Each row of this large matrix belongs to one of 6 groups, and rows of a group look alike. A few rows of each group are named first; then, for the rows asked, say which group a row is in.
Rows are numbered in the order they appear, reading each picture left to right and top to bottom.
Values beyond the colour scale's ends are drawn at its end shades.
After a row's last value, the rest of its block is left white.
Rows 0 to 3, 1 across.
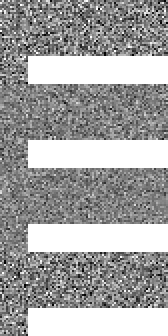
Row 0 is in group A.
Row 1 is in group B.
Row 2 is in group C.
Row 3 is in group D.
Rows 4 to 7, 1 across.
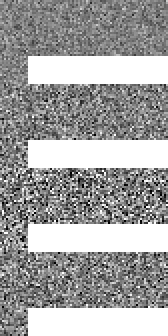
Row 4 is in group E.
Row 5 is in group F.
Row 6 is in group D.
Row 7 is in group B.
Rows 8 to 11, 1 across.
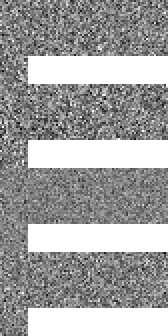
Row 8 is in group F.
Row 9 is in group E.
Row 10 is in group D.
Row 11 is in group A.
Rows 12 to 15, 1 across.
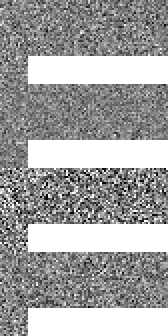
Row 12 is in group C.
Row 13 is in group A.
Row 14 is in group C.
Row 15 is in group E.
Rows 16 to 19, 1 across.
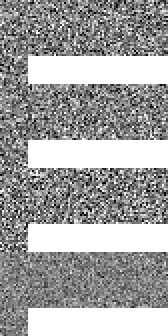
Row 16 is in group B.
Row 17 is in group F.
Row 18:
C
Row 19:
A
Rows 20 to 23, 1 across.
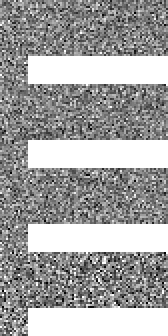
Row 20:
C
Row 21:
E
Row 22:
C
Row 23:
E
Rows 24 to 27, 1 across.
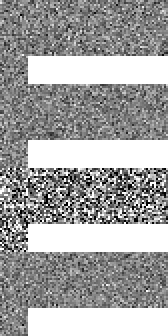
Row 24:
B
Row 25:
E
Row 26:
C
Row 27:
D
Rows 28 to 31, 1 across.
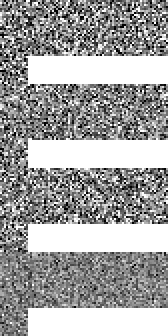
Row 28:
F
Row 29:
B
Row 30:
A
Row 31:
F
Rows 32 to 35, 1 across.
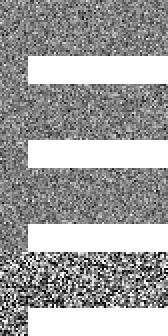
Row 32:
D
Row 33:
A
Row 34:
F
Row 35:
B
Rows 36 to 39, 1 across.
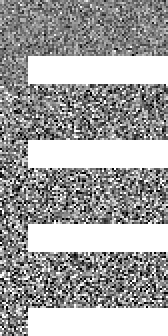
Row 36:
A
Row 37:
E
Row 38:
D
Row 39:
C
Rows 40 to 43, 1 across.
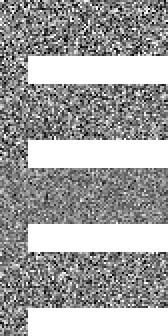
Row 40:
A
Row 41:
B
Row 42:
C
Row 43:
B
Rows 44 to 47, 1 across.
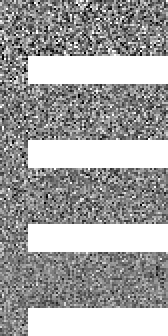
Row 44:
E
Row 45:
D
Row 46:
C
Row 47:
E
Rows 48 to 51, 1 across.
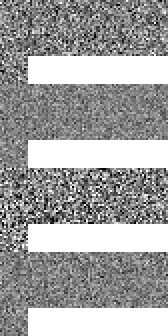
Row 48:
F
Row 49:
D
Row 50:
E
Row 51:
A
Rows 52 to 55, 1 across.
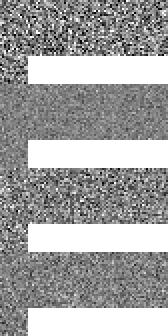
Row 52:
B
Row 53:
D
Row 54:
C
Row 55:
F
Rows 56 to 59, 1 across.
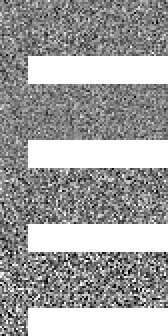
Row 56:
F
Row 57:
C
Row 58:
F
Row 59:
C
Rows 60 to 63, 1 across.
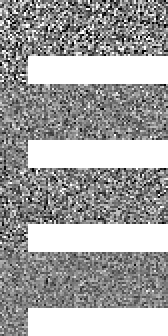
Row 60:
C
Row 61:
A
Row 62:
B
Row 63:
C
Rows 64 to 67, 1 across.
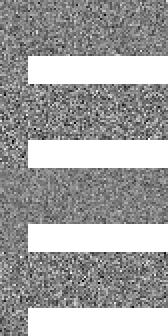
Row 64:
E
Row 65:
D
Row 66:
B
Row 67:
A
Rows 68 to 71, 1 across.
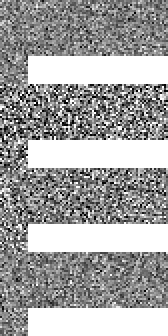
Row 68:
C
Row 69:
B
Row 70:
C
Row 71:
E
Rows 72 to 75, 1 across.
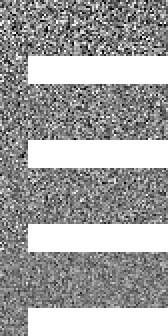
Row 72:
C
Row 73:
D
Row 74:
C
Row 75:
B
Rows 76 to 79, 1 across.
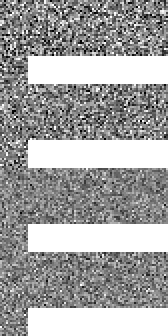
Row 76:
B
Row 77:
C
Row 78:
E
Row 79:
C
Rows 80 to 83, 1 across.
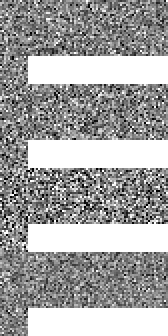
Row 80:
E
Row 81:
F
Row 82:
D
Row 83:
C
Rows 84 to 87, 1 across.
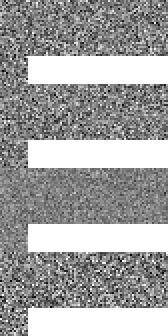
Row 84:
F
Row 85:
B
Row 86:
C
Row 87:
E
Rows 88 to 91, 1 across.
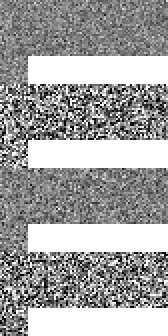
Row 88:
E
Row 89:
E
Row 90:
E
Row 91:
A
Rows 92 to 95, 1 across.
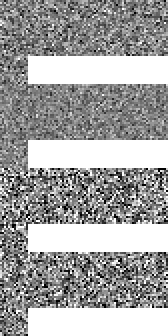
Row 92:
B
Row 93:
E
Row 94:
A
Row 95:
A
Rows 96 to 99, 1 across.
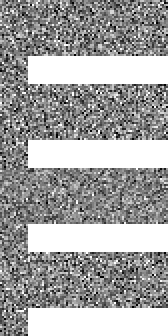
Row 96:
F
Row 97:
A
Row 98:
B
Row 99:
A
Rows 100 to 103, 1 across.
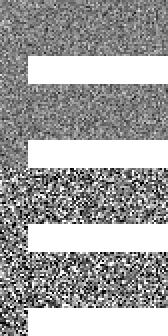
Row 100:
C
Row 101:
F
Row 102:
F
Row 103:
F
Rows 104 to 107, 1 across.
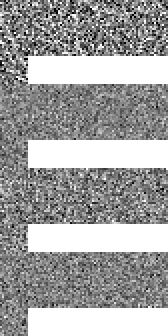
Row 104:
F
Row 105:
F
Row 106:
E
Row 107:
D
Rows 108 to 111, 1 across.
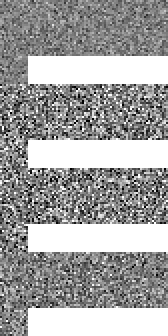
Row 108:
B
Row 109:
D
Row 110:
F
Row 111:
E
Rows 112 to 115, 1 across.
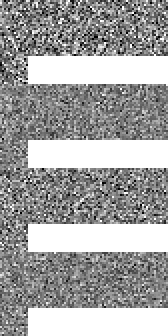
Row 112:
F
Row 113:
E
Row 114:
C
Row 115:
C
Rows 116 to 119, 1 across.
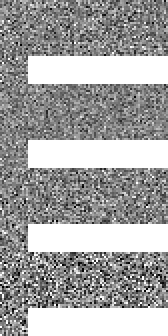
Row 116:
C
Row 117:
C
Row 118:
D
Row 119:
D
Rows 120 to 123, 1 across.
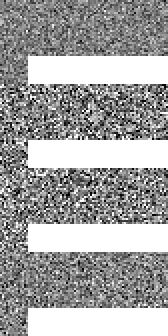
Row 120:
B
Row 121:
A
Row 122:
C
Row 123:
D
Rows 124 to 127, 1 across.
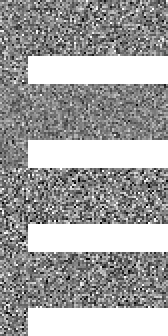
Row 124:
E
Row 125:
A
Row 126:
D
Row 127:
C
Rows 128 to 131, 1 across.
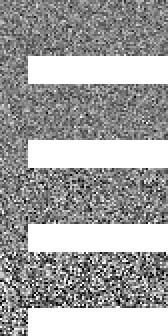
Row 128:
B
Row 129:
C
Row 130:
D
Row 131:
E
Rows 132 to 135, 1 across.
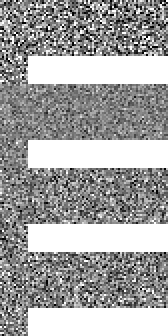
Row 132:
C
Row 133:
C
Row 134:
F
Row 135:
C
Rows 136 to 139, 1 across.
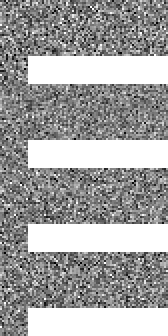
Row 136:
F
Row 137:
F
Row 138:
B
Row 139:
B
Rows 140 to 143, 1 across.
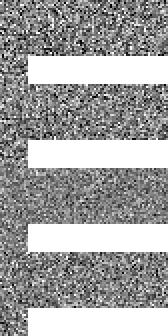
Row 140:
B
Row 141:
B
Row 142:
C
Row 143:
F
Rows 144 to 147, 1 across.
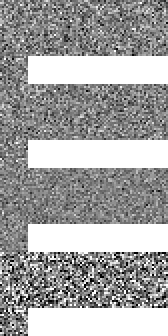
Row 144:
A
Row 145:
C
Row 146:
D
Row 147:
A
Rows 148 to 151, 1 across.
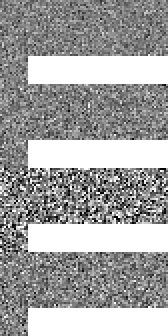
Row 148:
D
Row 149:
A
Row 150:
A
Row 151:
D
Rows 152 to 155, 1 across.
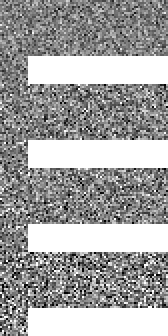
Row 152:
F
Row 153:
A
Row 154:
A
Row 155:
D
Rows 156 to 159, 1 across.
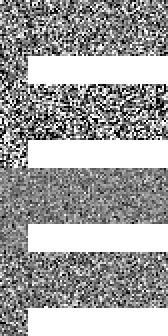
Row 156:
F
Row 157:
E
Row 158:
A
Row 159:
F
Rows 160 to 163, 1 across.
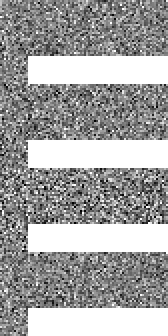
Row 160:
E
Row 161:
F
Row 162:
D
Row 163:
E
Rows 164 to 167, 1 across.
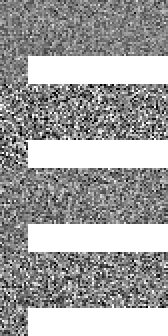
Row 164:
B
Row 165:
F
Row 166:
B
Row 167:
B
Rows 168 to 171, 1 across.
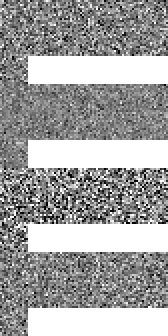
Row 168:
A
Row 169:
A
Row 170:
B
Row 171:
D
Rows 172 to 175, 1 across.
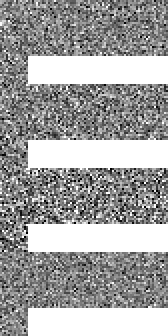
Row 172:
C
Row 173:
F
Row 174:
F
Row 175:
D
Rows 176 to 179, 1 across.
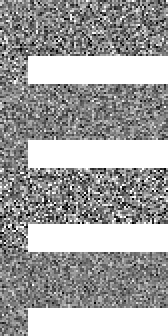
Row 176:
E
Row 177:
B
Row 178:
A
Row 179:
F
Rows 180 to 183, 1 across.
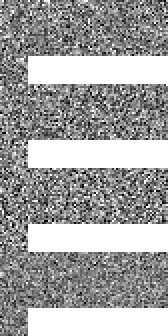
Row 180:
A
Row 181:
E
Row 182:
D
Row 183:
B
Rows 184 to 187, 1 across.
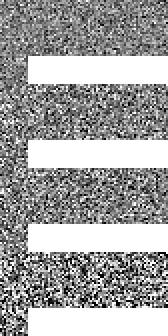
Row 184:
A
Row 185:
C
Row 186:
C
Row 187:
A
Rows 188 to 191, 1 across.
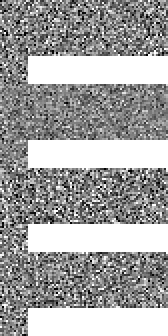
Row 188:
D
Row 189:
E
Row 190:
E
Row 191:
E
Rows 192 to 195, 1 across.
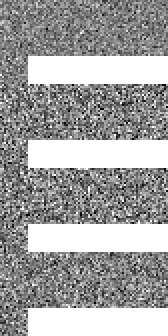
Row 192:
C
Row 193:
A
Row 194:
A
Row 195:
F
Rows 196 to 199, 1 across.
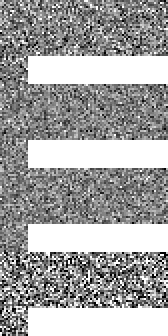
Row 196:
A
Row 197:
A
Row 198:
A
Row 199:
A
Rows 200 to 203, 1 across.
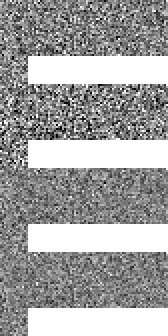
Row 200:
E
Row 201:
E
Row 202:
E
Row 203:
E
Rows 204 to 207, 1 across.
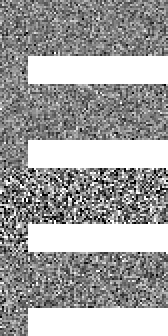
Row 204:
D
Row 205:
A
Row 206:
B
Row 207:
E
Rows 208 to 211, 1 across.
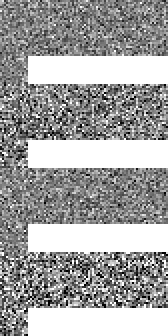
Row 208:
A
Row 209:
B
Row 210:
C
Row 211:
A
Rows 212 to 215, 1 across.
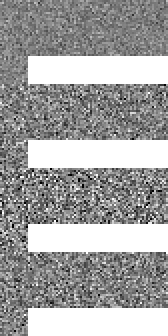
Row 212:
E
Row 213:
A
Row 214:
D
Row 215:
E
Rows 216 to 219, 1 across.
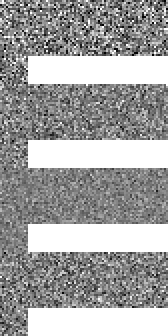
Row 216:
A
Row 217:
E
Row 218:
F
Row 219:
F
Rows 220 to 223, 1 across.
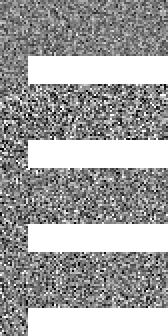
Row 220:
B
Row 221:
B
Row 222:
F
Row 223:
D
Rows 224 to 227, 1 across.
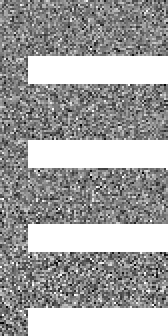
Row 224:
A
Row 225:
B
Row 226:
E
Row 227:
F
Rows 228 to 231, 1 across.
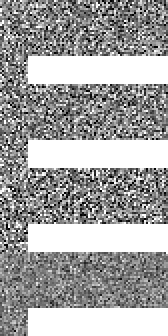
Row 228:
C
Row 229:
C
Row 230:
C
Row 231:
E
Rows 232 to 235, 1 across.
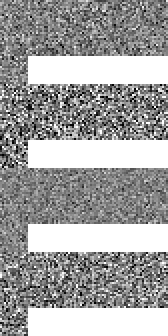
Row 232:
E
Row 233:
F
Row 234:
D
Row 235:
B
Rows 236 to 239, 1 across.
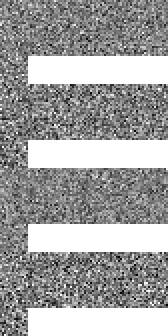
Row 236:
C
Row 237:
F
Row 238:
E
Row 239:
F
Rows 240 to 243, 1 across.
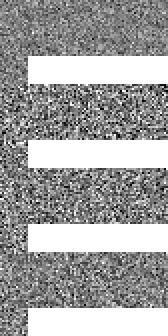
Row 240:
F
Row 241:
A
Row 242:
E
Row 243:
E
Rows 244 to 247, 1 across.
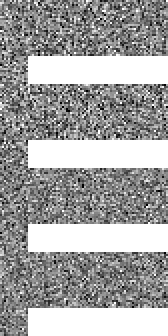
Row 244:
E
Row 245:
A
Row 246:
D
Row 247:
A
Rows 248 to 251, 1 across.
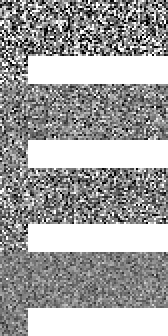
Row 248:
C
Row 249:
D
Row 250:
C
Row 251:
F
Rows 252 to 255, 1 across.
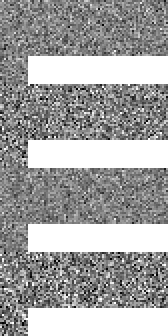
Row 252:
A
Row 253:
D
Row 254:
A
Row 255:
F
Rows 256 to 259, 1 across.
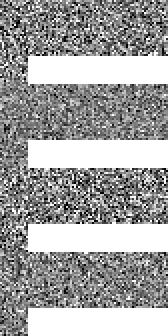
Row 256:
D
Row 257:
B
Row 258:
A
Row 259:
A
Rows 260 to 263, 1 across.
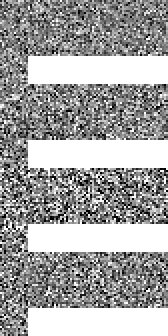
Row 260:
D
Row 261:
B
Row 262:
A
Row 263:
D
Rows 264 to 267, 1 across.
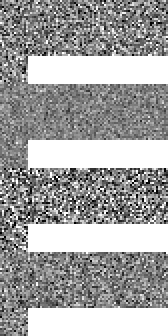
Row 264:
D
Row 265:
C
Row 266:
F
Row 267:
E
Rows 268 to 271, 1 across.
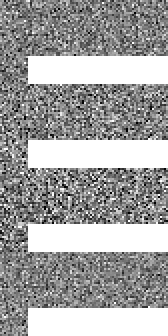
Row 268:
F
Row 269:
D
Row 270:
B
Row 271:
D
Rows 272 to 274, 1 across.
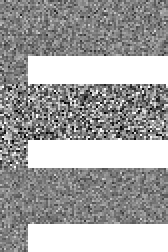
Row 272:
B
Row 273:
E
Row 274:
E
